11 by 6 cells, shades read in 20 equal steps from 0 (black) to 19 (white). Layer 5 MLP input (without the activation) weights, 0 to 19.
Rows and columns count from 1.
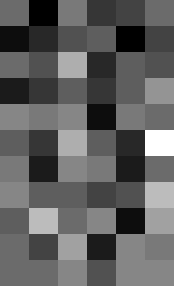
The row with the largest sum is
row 6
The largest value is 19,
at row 6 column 6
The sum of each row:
34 22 43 35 47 53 40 49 52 46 52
